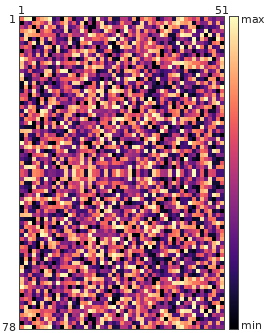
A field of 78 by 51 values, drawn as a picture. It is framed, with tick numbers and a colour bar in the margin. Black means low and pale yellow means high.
Grain: fine. Histogram: flat. Slope: none. Mirror symmetry: top to bottom. Seam: none. Stripes: none. Odd rows or columns: none.
